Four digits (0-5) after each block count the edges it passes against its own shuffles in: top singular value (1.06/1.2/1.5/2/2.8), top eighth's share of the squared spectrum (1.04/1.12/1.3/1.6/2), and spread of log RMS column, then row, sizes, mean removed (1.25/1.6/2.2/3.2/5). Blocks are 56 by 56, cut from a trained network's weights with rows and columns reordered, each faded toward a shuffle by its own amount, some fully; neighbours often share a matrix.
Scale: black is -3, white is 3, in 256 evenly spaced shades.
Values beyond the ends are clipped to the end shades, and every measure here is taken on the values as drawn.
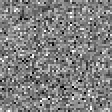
1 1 0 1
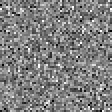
0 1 0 1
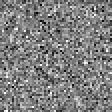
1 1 0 0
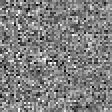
3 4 2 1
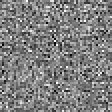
3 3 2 1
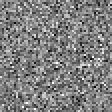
0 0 0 0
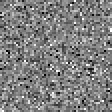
0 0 0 0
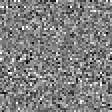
2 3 0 2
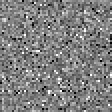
2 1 1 0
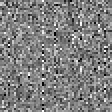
2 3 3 0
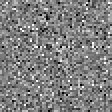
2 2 1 1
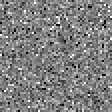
0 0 0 0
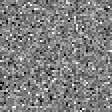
0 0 0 0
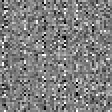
3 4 3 1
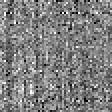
3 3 0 2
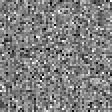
1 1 0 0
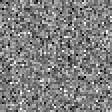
0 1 0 0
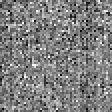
2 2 0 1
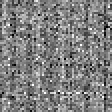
3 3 1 2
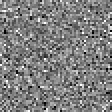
1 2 2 0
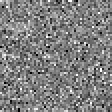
1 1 0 0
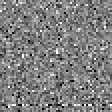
3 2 1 1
